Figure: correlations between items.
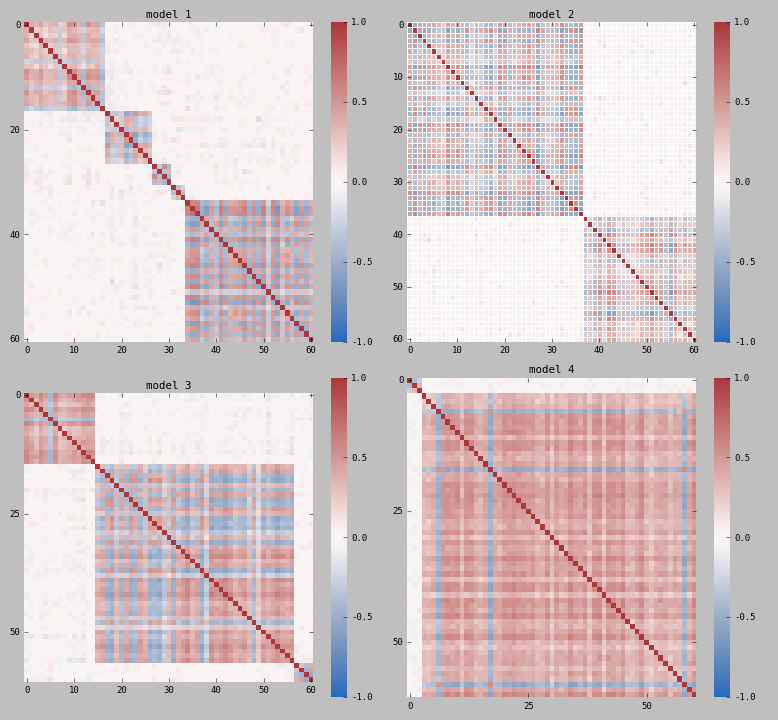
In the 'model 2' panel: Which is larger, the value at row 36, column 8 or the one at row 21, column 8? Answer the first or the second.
the first
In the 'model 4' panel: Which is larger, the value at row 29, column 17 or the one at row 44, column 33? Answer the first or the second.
the second
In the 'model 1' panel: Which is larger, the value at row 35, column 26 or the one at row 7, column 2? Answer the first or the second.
the first
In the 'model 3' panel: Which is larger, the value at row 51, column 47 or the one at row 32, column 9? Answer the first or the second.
the first
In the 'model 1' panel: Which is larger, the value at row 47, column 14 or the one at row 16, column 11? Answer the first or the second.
the first
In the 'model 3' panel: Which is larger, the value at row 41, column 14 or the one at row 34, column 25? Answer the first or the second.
the second
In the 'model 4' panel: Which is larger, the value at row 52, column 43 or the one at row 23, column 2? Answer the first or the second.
the first
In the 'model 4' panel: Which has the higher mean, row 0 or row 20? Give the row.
20
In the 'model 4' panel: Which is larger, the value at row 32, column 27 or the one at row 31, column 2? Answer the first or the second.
the first
